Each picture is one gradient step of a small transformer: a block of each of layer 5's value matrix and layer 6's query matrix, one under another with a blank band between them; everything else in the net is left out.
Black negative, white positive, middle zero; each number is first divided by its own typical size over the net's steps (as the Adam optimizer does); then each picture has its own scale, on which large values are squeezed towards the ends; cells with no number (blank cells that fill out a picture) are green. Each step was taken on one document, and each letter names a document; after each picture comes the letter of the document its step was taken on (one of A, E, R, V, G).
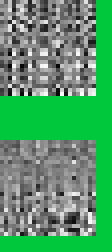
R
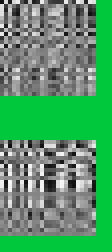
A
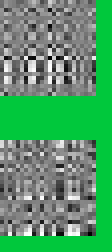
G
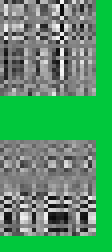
R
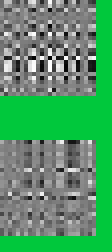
G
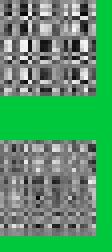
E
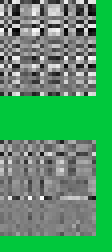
A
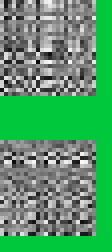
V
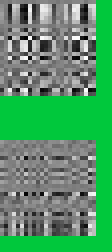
E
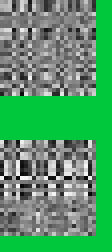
R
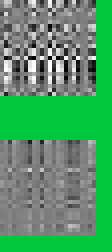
G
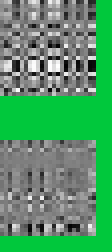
G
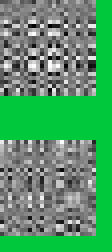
G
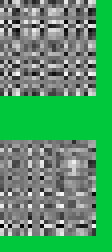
A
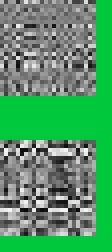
R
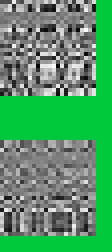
R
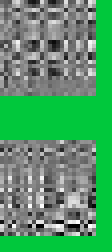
A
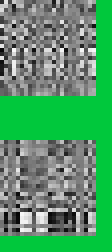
R
